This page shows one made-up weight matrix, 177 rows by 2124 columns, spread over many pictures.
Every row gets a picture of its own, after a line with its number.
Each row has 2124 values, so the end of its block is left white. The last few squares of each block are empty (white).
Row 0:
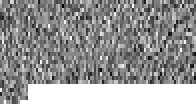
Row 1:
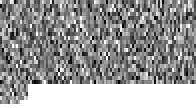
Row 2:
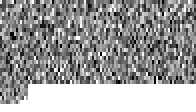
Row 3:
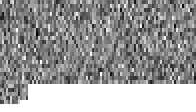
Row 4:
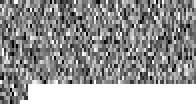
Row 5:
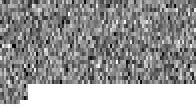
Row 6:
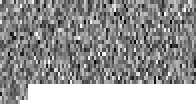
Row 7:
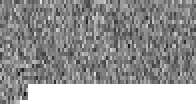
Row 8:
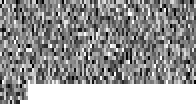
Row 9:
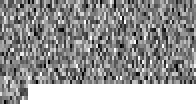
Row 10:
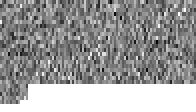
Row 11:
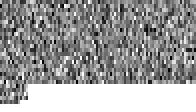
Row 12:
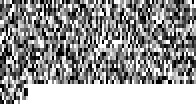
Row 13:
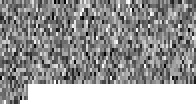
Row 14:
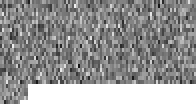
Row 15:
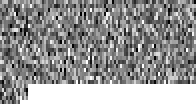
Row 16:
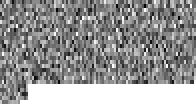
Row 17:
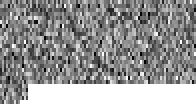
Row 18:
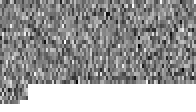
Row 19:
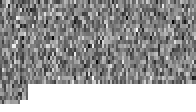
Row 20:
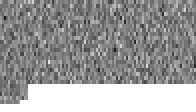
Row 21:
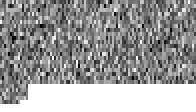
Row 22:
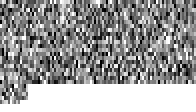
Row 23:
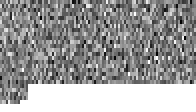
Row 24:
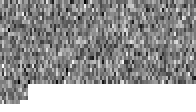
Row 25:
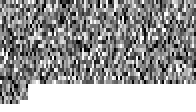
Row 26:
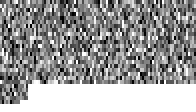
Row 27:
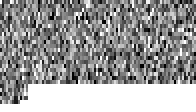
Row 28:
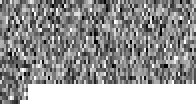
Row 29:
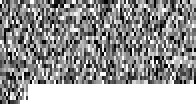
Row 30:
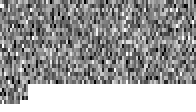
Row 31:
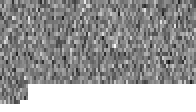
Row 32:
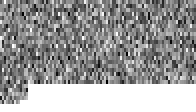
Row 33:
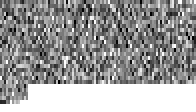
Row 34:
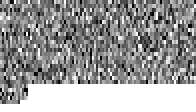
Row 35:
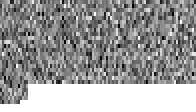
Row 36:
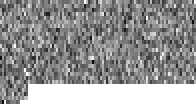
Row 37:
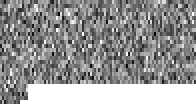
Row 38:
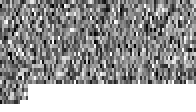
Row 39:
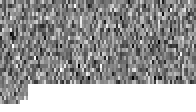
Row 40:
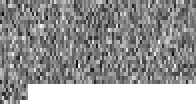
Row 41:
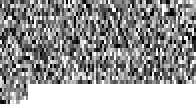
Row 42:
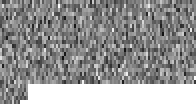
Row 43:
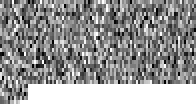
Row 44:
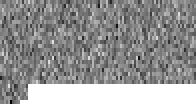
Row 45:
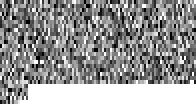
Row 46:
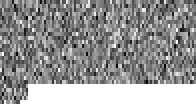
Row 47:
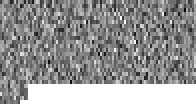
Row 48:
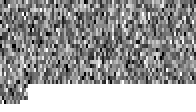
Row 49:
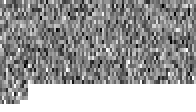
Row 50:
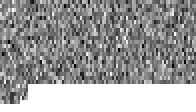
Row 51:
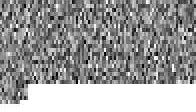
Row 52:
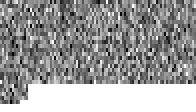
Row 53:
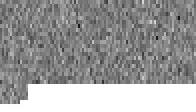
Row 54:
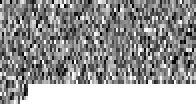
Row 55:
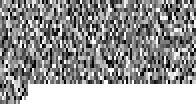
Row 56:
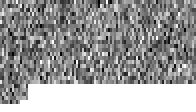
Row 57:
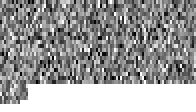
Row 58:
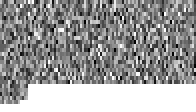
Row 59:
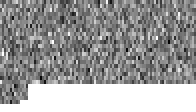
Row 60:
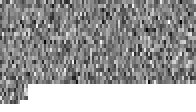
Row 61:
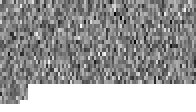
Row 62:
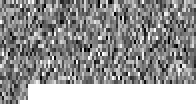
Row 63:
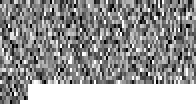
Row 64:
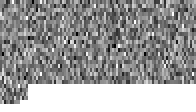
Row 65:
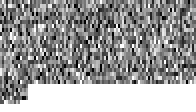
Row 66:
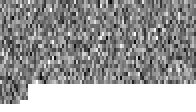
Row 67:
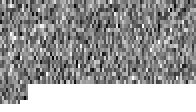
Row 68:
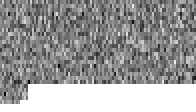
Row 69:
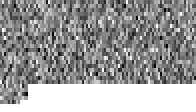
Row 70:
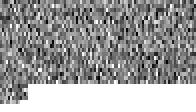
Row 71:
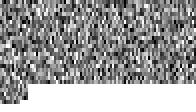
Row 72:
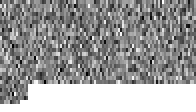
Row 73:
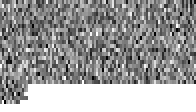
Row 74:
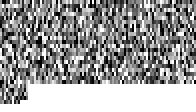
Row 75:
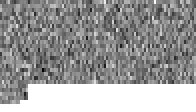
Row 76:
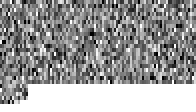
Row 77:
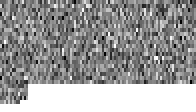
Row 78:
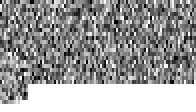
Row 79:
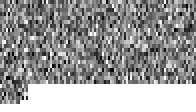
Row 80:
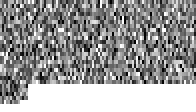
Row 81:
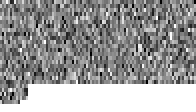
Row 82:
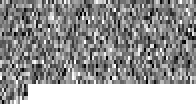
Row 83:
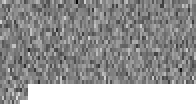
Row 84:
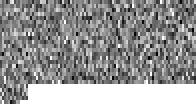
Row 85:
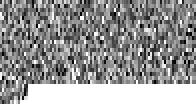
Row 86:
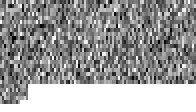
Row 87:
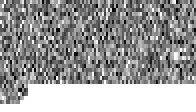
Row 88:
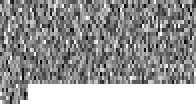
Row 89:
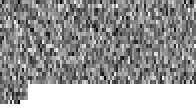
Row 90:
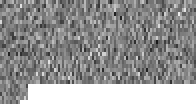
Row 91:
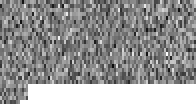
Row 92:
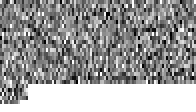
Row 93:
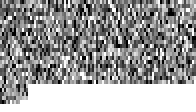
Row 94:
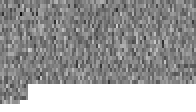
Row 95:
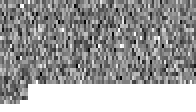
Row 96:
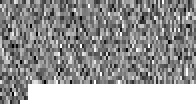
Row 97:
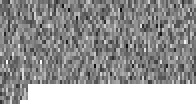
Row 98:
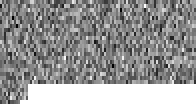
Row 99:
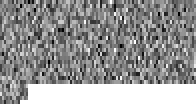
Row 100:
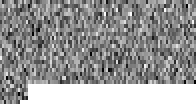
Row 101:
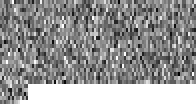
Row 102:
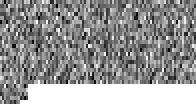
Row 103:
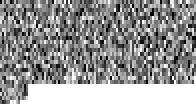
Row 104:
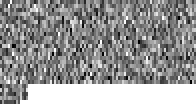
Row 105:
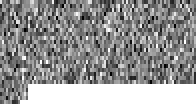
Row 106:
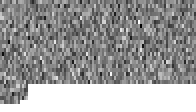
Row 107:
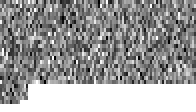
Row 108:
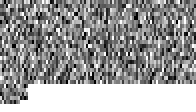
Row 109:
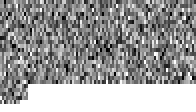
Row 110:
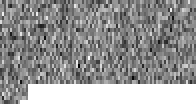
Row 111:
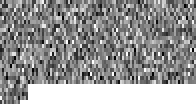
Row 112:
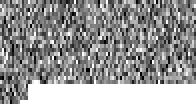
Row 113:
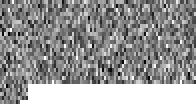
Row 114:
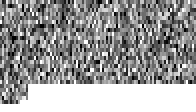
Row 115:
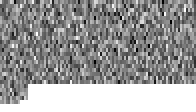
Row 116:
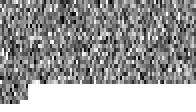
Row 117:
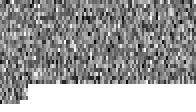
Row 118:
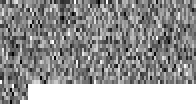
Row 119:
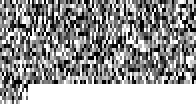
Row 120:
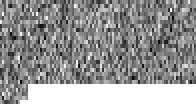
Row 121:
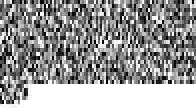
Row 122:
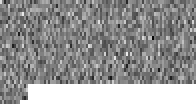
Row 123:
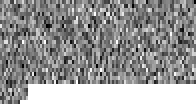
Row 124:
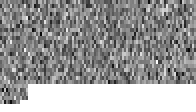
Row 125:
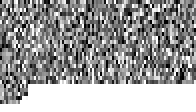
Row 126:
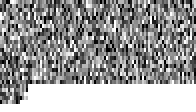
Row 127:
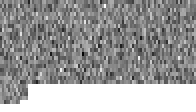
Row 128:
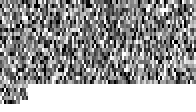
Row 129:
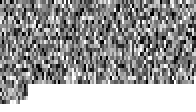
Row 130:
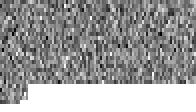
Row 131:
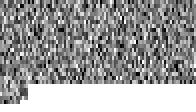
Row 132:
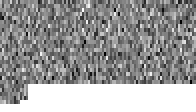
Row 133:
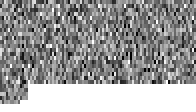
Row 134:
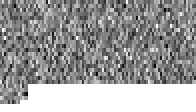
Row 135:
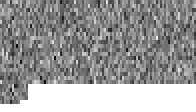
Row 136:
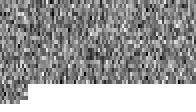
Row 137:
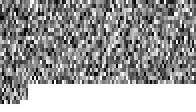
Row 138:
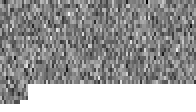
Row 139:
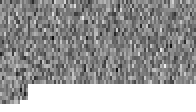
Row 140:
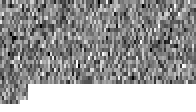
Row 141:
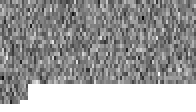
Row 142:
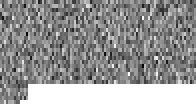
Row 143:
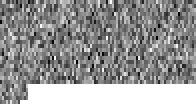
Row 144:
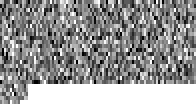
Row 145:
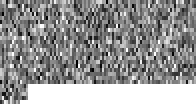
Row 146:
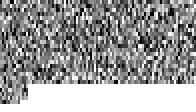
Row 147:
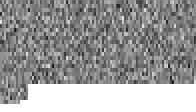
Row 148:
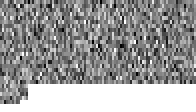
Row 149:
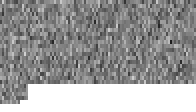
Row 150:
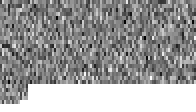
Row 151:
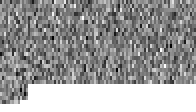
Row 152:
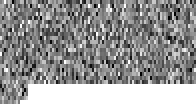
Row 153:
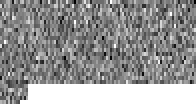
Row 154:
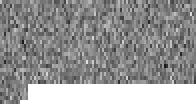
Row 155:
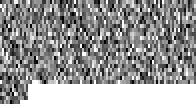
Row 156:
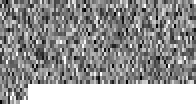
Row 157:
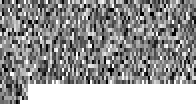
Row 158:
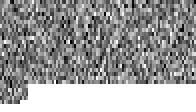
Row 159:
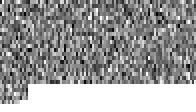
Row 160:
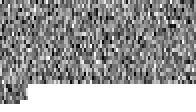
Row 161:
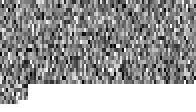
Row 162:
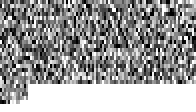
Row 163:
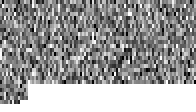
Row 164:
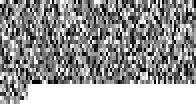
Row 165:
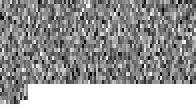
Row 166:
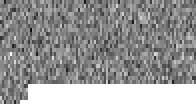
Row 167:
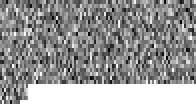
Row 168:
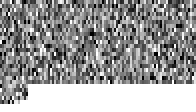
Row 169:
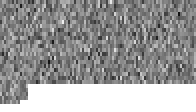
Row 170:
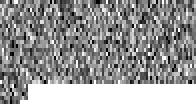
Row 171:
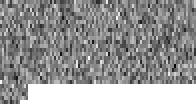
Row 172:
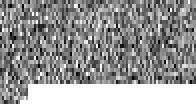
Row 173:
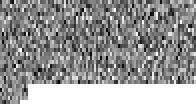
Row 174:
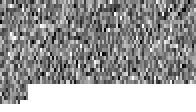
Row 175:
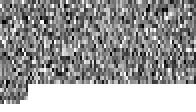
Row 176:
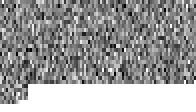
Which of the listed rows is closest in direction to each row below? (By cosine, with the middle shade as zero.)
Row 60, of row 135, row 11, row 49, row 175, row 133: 11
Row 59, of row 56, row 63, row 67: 56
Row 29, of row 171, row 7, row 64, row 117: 117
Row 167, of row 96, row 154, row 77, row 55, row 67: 77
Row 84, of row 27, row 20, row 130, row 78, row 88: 27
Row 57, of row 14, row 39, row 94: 14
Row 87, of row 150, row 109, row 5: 150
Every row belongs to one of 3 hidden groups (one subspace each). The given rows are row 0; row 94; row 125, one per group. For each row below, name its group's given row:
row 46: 0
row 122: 125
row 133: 125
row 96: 94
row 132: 0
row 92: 0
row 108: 125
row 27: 0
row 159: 125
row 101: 0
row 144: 94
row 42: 125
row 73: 125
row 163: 125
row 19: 125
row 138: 125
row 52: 94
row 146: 0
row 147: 0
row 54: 0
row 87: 125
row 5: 125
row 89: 125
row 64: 0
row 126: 0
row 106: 0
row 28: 0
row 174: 94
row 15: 0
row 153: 0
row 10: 94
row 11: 0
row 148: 94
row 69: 125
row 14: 94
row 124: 0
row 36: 125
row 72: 94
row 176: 125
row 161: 125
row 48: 125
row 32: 125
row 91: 0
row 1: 94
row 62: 94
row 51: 0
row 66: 94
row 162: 0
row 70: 0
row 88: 0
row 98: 0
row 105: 0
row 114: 94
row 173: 0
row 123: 0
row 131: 94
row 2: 94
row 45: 0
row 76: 125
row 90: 94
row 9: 94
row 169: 94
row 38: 0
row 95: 94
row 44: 94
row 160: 125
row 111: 125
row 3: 0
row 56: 94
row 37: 125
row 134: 125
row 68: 125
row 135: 94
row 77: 0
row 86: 94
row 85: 0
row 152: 125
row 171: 94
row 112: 94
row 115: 94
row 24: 125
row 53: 94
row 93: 0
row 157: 125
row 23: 0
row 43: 0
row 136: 125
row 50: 0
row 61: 94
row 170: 94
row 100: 125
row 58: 94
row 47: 94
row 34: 0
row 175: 0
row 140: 94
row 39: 94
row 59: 94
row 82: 0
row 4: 94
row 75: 0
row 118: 94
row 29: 0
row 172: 94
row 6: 94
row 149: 94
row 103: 0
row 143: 94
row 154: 0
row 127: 94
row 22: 94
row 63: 94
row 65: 94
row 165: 0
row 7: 0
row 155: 94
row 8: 125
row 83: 125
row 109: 125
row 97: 0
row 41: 0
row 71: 125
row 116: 94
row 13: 0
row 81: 0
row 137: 0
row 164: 94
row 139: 0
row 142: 0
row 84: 0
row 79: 125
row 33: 0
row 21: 94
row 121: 125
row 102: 125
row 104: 125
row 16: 0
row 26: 94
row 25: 94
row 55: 125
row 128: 0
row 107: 94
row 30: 125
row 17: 125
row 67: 94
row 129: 0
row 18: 0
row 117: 0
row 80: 94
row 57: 94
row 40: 94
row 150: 125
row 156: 0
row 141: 94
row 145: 94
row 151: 0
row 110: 94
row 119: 125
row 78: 0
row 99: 94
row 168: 125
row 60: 0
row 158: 0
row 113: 125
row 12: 125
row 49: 125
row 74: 125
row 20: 94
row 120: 94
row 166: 125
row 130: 0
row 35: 0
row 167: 0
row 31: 0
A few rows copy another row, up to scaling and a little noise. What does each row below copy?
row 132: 165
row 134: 69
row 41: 162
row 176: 161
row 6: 61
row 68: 119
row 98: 29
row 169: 57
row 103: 129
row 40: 145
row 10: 90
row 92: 18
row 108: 102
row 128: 124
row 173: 146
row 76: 168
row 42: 74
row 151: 139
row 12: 121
